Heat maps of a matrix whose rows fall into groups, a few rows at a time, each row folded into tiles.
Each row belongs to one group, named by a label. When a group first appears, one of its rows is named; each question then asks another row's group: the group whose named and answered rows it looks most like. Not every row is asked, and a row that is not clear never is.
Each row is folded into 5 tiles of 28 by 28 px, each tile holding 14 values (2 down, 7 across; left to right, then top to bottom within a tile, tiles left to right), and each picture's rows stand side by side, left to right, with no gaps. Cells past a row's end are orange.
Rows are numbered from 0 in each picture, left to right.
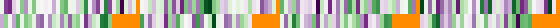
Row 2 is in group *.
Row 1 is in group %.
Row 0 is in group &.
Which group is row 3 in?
*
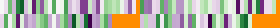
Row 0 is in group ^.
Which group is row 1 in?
&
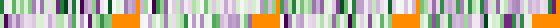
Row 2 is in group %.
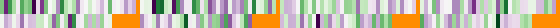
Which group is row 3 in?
*
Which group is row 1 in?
^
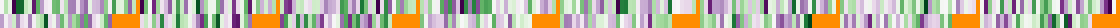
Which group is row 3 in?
%
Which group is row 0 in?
^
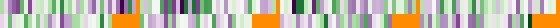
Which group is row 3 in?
&
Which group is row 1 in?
%
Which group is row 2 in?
^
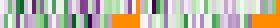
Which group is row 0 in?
^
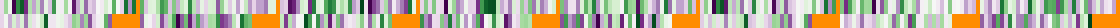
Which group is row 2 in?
&
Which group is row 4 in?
&
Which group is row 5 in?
^
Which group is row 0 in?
^
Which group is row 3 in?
%
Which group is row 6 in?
%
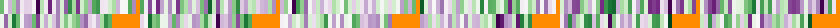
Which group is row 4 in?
&
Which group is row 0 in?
*
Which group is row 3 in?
*
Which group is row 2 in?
^
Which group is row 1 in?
*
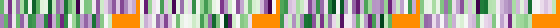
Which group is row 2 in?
&
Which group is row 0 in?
&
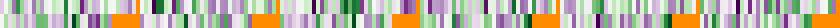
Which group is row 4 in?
&
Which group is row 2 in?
%
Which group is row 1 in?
^
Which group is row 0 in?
^
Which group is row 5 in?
*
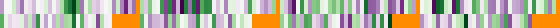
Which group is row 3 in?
^
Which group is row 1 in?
%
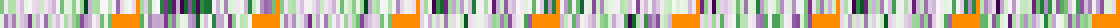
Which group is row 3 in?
^
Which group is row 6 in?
^
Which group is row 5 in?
^
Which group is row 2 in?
*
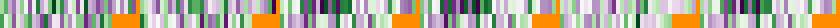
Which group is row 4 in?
*
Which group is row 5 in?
%
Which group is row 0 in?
&
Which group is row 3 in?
%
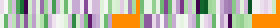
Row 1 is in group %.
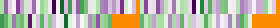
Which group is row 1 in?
*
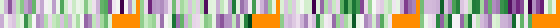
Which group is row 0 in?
&
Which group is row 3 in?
&
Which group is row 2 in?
%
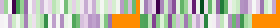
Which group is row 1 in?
*
